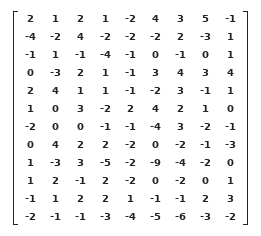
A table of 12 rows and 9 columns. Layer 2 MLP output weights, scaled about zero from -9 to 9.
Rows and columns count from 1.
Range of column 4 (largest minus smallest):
7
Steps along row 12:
up same down down down down up up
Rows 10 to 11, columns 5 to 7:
-2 0 -2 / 1 -1 -1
